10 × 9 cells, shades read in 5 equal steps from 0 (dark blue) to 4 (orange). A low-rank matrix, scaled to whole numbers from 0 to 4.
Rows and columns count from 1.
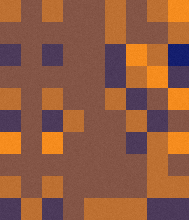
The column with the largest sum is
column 8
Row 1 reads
3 2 3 2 2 3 2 3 4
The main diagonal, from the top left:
3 2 1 2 2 2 1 3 3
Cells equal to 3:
23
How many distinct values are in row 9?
2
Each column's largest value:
4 3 4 3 3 3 4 4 4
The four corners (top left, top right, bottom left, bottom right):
3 4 1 1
